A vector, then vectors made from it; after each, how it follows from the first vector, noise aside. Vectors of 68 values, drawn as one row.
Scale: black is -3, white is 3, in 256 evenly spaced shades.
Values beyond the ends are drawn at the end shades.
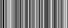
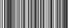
negated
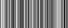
reversed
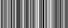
wrapped around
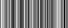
reversed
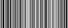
sign-scrambled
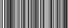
negated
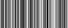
wrapped around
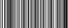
negated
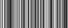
negated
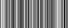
reversed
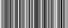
wrapped around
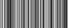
negated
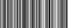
wrapped around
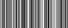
wrapped around
